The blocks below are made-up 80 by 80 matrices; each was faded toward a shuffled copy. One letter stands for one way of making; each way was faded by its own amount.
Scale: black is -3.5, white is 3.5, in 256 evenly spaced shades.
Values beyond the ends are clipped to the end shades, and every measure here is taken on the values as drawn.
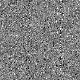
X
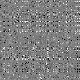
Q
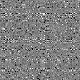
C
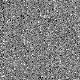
X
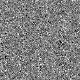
X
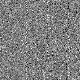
X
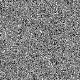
X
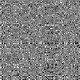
C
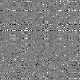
Q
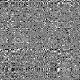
C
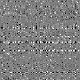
Q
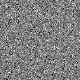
X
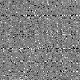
C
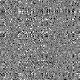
C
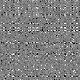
Q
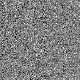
X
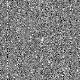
X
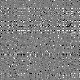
Q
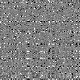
C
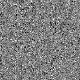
X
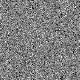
X
